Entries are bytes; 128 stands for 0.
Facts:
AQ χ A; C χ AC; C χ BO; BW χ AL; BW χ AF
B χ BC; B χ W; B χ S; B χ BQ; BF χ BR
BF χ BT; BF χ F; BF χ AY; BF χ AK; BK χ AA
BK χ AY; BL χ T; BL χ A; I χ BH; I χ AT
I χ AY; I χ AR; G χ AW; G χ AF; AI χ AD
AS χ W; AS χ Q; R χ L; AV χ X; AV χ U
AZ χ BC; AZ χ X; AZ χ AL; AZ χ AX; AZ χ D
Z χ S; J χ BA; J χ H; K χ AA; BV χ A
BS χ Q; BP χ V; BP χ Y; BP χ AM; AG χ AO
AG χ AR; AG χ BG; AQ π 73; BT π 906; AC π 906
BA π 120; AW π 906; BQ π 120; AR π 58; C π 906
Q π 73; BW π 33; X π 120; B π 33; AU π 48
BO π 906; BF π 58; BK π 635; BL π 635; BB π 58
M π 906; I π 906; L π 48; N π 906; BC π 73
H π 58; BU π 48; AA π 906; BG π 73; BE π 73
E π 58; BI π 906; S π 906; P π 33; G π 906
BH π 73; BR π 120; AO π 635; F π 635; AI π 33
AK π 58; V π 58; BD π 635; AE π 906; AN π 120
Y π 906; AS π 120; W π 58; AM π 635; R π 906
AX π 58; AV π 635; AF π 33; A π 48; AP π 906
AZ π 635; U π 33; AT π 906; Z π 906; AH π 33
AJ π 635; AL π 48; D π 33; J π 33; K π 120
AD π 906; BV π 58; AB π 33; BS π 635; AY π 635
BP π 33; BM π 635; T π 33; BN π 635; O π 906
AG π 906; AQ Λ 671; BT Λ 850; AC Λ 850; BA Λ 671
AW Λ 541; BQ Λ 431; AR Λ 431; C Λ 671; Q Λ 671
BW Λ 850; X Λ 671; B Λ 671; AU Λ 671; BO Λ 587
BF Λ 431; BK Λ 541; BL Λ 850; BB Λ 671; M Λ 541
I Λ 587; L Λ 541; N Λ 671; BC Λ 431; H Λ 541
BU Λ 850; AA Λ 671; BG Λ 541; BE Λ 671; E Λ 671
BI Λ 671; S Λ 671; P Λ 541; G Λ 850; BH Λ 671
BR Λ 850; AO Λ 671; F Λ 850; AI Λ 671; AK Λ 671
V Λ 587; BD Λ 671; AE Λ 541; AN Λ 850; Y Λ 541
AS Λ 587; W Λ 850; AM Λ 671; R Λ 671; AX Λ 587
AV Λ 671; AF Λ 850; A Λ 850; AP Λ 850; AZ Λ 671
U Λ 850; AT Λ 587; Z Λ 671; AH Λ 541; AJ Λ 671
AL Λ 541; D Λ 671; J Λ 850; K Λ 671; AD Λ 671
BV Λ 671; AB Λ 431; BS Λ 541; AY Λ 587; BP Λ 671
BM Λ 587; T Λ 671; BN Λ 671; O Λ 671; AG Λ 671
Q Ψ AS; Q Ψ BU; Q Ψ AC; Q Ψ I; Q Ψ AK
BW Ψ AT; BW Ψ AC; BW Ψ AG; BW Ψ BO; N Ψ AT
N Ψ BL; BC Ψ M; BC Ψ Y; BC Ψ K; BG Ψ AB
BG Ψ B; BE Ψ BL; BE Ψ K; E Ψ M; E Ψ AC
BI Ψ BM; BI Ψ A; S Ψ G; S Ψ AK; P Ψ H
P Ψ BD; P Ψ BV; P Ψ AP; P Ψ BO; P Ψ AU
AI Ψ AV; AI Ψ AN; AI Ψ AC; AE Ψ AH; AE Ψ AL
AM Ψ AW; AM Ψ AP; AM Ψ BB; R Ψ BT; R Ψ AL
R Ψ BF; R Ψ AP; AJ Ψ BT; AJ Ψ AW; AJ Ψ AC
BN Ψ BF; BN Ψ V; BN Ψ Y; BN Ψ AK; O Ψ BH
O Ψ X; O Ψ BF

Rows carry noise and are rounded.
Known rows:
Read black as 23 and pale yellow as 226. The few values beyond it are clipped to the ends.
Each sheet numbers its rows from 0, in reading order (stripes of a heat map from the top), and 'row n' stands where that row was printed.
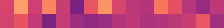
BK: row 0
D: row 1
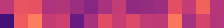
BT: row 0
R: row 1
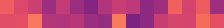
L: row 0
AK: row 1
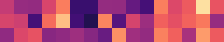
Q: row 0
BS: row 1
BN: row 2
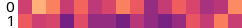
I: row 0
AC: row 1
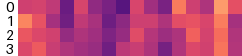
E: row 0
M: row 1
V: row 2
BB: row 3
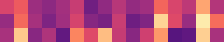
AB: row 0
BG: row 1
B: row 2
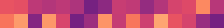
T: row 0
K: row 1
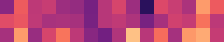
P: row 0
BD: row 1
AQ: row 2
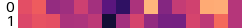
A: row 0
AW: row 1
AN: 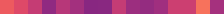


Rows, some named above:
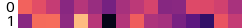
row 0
BM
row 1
BW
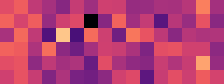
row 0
BQ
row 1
AF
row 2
AV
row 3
AA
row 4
W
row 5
BI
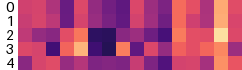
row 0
E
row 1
E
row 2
Q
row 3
BS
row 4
AJ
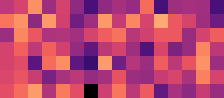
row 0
AL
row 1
K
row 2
BF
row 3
N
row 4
AS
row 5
BH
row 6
G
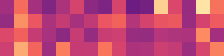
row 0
BG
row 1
BF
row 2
BQ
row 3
AG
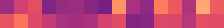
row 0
BN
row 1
AY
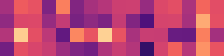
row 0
AI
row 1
AJ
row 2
Z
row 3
AM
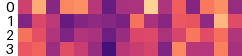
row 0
BL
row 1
O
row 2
Y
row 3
BE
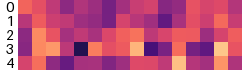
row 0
BM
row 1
AP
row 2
BF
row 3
S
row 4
BC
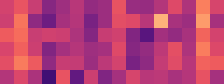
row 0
BH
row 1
BC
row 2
AT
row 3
BH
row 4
AR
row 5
X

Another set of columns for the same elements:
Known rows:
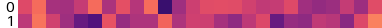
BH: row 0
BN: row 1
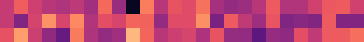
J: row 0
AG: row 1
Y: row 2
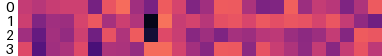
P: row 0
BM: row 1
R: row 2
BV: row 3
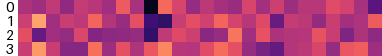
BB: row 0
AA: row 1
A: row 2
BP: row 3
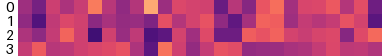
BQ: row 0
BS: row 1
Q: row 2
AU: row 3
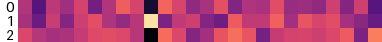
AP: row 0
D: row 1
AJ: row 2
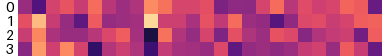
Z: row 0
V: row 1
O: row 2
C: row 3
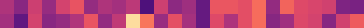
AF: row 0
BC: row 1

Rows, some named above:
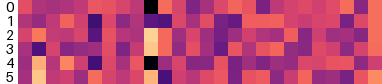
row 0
AJ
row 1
Q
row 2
BE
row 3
BC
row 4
AC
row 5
AK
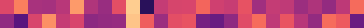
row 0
AY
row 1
B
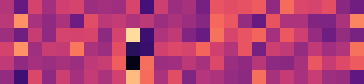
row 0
AF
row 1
AE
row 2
AL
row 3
AA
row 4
M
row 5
AV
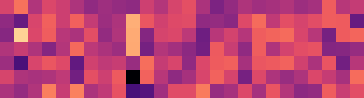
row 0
AB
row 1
Z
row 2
S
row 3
X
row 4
BW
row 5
E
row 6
BK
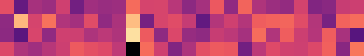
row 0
T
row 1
S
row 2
AZ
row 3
AJ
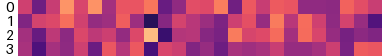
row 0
I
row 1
G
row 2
AL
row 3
R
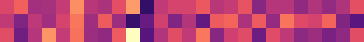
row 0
AY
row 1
AW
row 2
AT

